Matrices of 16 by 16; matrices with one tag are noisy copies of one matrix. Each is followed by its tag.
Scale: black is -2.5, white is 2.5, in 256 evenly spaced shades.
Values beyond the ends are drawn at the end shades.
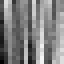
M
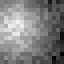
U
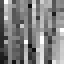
M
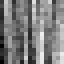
M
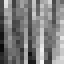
M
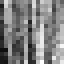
M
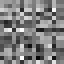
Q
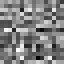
Q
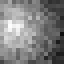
U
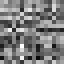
Q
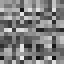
Q
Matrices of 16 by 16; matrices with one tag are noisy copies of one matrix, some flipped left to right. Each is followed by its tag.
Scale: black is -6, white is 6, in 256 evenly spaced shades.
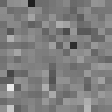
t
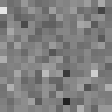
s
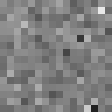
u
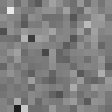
u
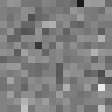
t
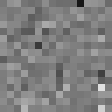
t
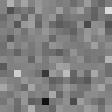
s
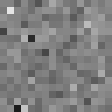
u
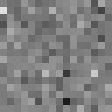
s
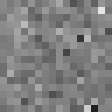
u
